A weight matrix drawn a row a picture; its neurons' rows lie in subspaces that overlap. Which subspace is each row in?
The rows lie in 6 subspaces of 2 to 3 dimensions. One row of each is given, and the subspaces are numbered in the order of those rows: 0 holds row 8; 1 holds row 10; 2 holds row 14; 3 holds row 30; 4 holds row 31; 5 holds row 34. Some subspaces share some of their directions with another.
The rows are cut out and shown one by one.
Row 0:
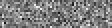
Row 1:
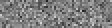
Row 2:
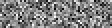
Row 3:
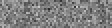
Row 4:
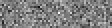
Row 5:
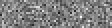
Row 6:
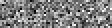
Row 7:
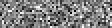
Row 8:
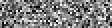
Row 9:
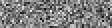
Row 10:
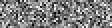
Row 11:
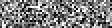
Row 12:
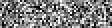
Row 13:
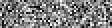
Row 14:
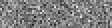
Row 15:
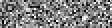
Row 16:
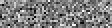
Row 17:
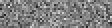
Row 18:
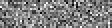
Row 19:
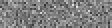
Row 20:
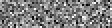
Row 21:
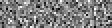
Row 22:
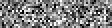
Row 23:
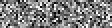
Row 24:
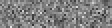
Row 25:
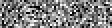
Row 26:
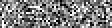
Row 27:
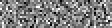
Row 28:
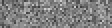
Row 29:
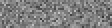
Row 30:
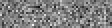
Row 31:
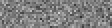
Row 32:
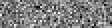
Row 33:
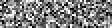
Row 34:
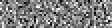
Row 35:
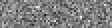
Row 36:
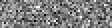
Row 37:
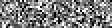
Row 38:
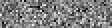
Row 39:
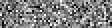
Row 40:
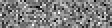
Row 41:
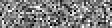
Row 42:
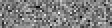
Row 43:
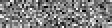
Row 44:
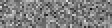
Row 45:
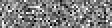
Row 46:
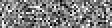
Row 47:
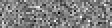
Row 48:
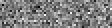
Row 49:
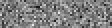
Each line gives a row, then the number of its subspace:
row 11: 1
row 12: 3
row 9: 4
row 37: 1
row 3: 4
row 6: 0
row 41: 4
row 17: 1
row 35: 0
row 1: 1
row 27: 5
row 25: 5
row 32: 3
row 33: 0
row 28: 4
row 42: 2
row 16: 0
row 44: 0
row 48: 0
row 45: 3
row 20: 3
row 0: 2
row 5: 5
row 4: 0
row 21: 5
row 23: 1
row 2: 1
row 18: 2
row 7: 4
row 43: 1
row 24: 3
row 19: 2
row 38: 1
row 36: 0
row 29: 4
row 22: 3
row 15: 3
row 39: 5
